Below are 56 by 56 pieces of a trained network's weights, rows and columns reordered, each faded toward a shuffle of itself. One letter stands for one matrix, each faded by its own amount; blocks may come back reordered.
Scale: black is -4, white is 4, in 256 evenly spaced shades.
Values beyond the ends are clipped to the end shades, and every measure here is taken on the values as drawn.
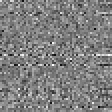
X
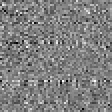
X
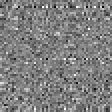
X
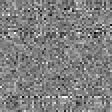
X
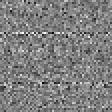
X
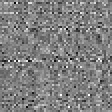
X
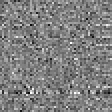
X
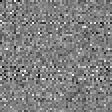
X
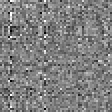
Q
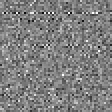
X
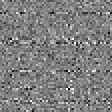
X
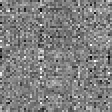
Q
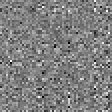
Q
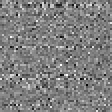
X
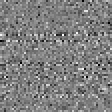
X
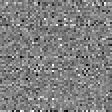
X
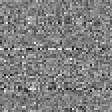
X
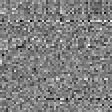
X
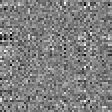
Q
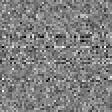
X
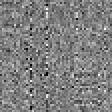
Q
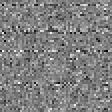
X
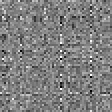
Q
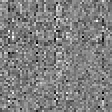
Q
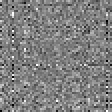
Q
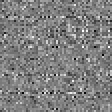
X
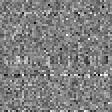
X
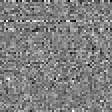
X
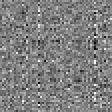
Q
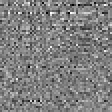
X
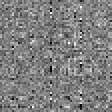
Q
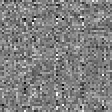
Q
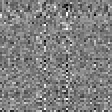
Q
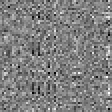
Q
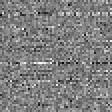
X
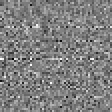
X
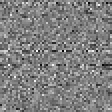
X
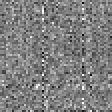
Q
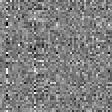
Q
